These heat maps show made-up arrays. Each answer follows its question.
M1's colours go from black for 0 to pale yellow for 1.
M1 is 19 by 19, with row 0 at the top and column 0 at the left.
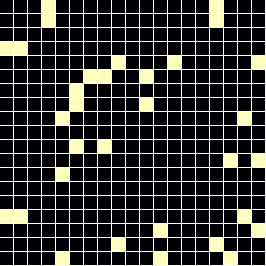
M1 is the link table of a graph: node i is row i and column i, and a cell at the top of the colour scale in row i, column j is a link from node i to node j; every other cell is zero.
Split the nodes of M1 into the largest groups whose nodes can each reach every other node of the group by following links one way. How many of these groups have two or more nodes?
2
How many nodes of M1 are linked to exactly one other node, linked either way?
2
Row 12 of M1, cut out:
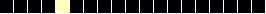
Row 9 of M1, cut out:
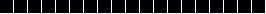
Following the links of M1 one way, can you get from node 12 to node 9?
no
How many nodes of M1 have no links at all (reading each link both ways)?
4
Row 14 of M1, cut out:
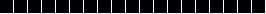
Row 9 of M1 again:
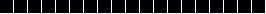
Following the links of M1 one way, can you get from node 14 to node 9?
no
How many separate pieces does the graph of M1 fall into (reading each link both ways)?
6
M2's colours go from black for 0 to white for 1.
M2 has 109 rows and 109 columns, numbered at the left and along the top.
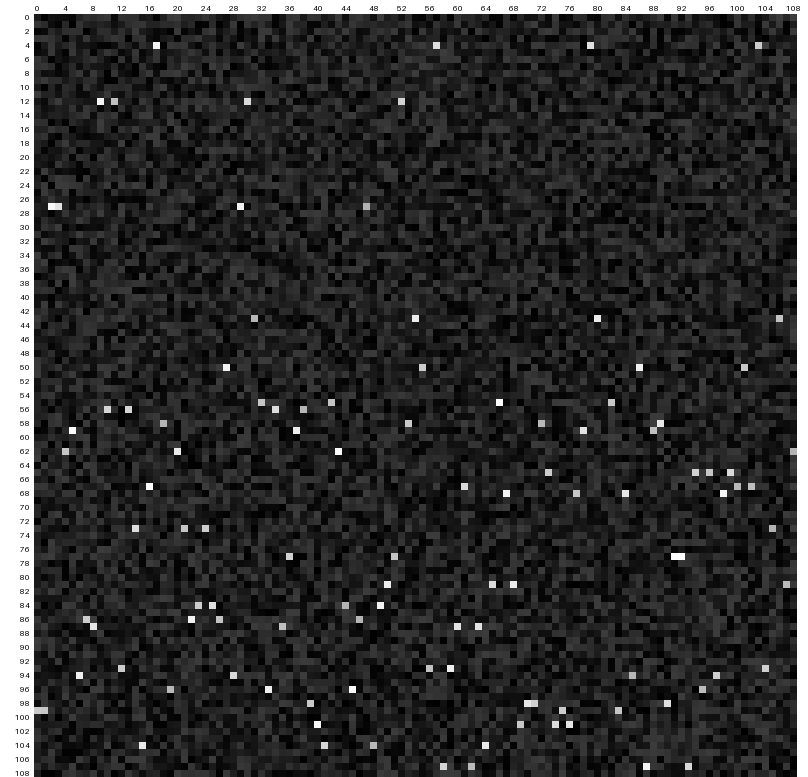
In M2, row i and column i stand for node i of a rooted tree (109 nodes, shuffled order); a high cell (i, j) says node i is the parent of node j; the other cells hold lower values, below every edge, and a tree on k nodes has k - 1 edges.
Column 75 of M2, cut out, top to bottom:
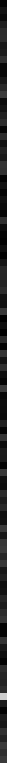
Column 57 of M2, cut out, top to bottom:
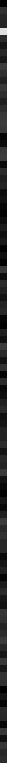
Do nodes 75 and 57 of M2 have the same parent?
no
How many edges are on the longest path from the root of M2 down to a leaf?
4
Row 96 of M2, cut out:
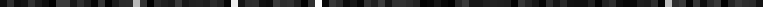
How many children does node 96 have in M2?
4
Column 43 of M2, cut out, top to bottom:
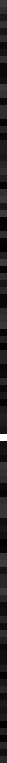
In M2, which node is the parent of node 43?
62
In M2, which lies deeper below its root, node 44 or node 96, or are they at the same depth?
node 44
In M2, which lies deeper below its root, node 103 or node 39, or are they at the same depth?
node 103
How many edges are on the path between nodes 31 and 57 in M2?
4
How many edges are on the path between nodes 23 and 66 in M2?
6
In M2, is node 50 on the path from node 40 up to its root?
yes
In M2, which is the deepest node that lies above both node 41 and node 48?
104
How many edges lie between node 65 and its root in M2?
1
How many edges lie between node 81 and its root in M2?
0
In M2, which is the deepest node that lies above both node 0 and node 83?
99
